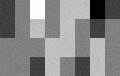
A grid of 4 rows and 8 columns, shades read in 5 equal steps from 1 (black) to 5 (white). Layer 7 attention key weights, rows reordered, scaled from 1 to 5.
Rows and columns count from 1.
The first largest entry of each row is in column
3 3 4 4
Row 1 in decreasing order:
5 4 4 3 3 2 2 1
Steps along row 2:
up up down up down down up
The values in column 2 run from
3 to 3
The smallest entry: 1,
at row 1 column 7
